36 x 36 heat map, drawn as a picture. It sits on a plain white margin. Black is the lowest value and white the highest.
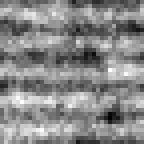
Stripes running across repeat 5 times from top to bottom. The histogram is bell-shaped. The ninth with the highest average is the bottom left. Streaks run across, left to right.
